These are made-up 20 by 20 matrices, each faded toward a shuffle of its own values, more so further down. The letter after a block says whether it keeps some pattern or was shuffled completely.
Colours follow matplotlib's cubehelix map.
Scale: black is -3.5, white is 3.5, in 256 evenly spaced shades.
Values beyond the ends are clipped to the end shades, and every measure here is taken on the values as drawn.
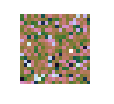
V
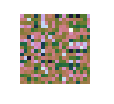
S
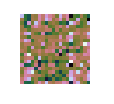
S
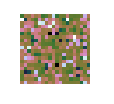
V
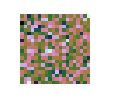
V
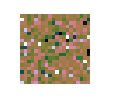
V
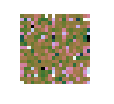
S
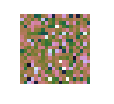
V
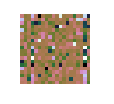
S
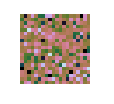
V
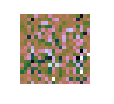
S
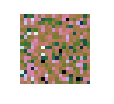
V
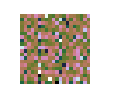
S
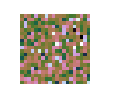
V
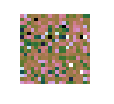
S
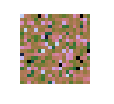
V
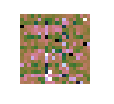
S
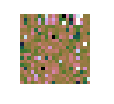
S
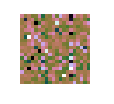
S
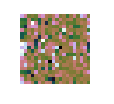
S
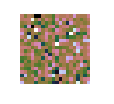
V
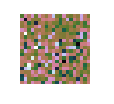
V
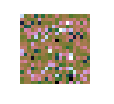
S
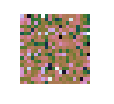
S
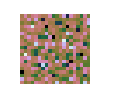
V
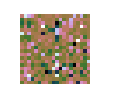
S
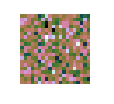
V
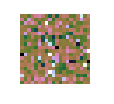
V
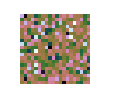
V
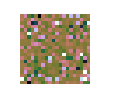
V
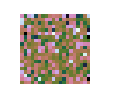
V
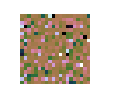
S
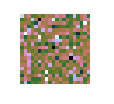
V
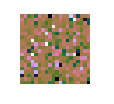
V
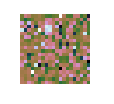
S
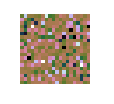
V
